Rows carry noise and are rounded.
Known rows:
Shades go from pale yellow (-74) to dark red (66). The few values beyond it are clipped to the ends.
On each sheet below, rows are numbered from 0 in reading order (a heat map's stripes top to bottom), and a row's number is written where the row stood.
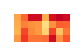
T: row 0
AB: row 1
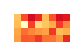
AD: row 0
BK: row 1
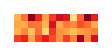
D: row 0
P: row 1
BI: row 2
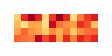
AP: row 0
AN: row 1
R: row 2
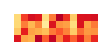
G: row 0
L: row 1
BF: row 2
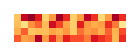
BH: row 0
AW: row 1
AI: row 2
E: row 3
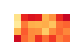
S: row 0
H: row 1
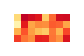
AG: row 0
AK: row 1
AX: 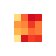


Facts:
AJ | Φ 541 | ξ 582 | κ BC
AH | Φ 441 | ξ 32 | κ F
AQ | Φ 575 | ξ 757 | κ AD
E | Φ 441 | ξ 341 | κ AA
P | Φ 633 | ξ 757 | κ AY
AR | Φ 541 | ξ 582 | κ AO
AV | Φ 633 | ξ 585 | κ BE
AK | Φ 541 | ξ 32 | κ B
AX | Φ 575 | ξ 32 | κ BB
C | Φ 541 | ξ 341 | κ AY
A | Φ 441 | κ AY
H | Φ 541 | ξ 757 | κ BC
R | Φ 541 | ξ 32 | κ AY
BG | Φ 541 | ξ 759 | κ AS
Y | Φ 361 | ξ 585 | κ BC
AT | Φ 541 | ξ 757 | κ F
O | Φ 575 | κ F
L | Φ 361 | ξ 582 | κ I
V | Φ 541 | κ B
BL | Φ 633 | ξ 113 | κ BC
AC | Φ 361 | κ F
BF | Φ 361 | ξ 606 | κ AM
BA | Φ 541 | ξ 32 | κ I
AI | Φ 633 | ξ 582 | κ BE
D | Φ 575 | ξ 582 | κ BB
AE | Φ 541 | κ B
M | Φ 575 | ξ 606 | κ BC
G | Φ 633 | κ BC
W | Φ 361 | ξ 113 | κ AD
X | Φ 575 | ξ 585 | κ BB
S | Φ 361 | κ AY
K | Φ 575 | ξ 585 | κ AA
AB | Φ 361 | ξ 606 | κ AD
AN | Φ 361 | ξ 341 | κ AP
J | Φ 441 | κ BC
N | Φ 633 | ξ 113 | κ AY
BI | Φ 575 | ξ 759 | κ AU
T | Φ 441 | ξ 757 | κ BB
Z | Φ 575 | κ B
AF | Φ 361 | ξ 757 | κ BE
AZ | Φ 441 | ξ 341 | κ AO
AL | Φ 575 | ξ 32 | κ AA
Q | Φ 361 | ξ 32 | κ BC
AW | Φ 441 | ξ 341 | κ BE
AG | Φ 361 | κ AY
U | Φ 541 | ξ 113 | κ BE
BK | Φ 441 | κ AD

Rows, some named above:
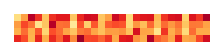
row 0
E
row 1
N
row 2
AF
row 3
AJ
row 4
G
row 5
BL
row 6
AV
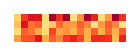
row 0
N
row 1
Y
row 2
E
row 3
E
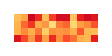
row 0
AR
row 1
M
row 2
J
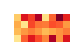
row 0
K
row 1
BI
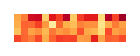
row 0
AT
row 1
X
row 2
A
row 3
Y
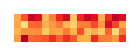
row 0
AQ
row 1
U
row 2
J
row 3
AH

